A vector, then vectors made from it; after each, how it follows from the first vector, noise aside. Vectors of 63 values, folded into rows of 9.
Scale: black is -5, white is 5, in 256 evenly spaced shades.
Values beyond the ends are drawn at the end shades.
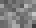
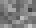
wrapped around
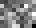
scaled up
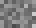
sign-scrambled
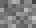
wrapped around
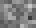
wrapped around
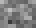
wrapped around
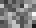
scaled up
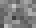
wrapped around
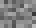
sign-scrambled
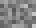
sign-scrambled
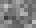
wrapped around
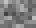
wrapped around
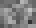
wrapped around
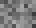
sign-scrambled
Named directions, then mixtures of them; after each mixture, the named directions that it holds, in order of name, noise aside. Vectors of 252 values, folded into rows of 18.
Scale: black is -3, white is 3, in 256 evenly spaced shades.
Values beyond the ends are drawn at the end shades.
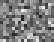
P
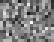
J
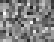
J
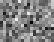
J, P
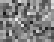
J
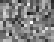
J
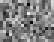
J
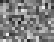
J, P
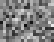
J, P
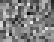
J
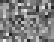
J, P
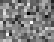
J
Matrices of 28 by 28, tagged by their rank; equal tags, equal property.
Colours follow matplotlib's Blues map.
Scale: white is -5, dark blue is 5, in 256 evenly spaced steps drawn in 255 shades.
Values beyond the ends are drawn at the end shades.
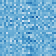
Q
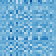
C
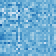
Q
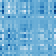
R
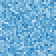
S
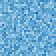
S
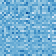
Q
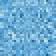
Q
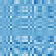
R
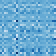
C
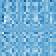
C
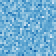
S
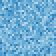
S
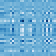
R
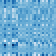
R
